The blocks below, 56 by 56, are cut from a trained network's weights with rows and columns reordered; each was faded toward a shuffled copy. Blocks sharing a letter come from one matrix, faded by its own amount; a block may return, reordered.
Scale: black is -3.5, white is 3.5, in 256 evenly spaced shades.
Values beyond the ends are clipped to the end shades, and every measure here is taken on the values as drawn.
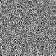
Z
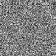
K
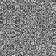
Z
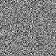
Z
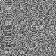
Z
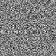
Z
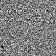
K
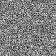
K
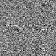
Z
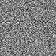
K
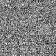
K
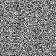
K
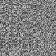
Z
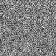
K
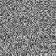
Z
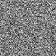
K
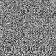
K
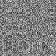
Z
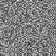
Z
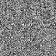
K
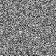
K
